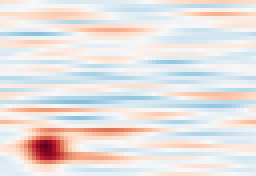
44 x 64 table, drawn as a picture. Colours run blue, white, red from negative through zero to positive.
Bumps: one, in the bottom left. Average level on the scale: 50%. Ninth with the highest average: bottom left. Grain: streaks across. Histogram: skewed, a long tail of high values. Mirror symmetry: none.
